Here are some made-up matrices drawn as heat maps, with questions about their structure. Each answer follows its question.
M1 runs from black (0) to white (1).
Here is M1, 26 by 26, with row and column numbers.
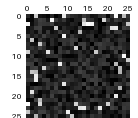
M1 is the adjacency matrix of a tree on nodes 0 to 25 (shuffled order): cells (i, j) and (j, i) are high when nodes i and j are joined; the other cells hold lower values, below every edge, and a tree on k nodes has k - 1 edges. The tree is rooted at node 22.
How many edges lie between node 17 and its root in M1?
3
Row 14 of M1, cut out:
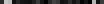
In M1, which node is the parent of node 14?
2
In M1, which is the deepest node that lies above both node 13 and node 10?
0
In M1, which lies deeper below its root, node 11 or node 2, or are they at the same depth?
node 11
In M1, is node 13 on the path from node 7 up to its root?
no
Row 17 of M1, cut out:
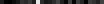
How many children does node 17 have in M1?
0
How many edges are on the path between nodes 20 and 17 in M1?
4
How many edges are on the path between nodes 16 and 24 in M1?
3
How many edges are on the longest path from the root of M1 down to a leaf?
6
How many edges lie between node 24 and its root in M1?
2
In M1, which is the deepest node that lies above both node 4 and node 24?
0
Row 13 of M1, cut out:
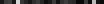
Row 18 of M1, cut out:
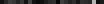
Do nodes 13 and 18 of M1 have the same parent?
yes
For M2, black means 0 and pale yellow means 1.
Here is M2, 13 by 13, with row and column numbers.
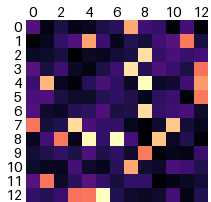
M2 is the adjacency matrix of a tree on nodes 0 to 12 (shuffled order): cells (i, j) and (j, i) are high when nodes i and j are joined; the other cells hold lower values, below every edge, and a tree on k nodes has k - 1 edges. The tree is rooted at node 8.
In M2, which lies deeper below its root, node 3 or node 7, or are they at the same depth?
node 7
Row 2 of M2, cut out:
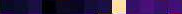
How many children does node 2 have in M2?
0
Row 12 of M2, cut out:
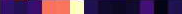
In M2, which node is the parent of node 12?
4
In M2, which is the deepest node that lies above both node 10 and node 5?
12
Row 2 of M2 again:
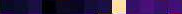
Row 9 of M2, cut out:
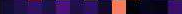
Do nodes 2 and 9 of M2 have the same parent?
yes
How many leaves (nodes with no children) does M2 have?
7
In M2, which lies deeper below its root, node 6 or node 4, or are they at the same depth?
the same depth
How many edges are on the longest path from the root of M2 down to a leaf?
5
